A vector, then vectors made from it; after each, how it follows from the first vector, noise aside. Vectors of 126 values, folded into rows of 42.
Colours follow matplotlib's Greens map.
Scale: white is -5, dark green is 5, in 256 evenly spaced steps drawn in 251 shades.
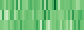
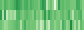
sign-scrambled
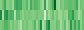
sign-scrambled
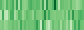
copied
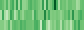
copied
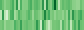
copied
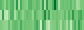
copied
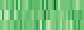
copied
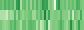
sign-scrambled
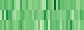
sign-scrambled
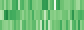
sign-scrambled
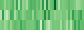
copied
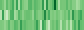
copied
